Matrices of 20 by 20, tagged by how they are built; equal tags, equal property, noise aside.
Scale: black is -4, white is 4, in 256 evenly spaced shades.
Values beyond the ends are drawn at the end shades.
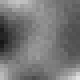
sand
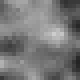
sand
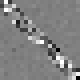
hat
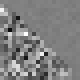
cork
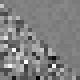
cork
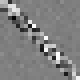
hat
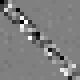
hat
